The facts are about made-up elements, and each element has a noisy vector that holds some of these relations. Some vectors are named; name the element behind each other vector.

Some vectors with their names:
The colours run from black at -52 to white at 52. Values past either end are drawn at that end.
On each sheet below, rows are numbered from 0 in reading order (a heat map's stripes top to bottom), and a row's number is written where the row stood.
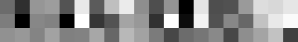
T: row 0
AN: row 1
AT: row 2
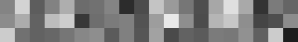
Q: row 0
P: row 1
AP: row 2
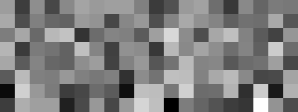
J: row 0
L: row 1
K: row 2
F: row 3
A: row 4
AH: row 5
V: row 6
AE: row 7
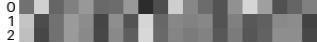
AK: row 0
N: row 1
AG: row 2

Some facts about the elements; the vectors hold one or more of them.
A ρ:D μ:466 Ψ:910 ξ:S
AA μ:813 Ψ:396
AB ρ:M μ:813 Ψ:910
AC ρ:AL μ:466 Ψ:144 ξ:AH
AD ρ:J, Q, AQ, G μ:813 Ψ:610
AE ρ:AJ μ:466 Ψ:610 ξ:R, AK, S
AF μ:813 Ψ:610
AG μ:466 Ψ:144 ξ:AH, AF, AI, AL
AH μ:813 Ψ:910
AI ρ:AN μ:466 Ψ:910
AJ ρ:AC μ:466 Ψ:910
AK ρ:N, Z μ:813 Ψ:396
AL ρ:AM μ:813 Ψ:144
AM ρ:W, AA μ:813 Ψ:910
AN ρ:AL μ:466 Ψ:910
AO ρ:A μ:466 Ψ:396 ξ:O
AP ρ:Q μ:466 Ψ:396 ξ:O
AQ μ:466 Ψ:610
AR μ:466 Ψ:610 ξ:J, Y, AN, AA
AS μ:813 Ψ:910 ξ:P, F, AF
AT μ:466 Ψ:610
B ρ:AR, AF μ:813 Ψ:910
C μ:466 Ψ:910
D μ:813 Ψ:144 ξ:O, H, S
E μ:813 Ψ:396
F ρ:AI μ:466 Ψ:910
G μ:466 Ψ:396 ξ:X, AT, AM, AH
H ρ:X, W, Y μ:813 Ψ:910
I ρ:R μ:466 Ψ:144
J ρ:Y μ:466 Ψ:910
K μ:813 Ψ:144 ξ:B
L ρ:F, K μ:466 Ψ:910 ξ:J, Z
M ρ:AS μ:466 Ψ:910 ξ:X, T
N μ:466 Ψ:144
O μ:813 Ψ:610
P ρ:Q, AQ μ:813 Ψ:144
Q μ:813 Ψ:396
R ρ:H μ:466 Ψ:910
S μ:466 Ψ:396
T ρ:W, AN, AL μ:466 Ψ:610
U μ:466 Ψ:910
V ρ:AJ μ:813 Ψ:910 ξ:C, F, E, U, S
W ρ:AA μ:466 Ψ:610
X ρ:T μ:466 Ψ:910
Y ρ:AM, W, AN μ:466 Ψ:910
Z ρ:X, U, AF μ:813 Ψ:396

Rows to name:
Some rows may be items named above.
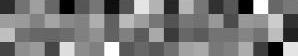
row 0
AJ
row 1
AQ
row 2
G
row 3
H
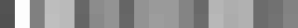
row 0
AF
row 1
AF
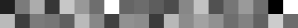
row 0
AM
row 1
F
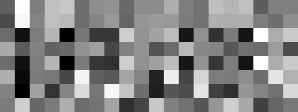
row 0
AD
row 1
O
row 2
AC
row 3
U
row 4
AC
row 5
AI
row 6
Y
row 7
Z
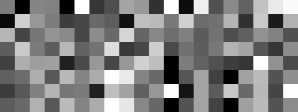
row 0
AN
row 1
V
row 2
I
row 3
AA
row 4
AE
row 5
W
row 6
AL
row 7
W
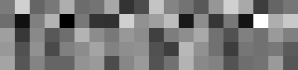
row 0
Z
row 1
AC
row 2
X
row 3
R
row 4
C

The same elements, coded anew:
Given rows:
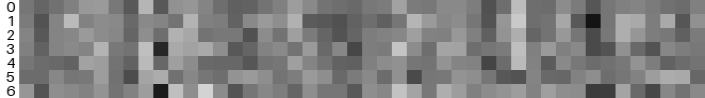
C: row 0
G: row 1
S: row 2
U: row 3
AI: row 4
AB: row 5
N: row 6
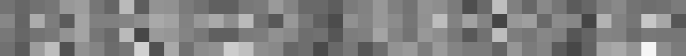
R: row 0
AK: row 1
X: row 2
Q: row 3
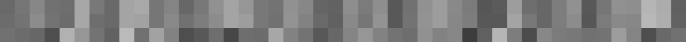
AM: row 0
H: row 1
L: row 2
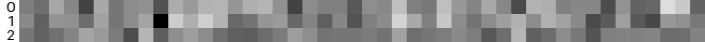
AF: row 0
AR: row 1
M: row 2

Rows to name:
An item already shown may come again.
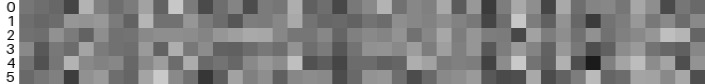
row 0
AE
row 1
J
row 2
O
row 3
I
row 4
AP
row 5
V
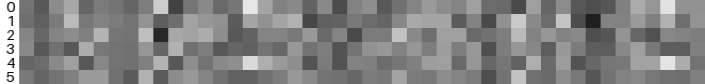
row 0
P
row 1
AQ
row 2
U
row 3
AC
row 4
AD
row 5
C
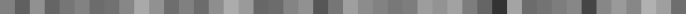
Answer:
AL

